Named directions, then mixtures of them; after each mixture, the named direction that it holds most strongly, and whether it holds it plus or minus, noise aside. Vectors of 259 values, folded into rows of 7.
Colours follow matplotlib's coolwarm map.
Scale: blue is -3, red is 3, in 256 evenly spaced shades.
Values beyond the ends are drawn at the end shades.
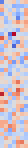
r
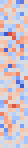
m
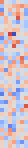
r, minus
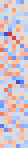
m, plus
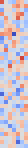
r, minus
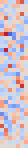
m, minus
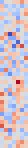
r, plus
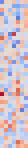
r, plus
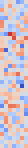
m, plus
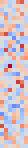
m, minus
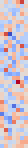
m, minus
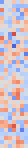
r, plus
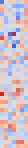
r, plus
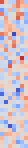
r, minus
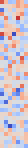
r, minus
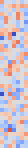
r, minus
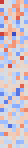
r, minus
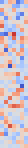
m, plus
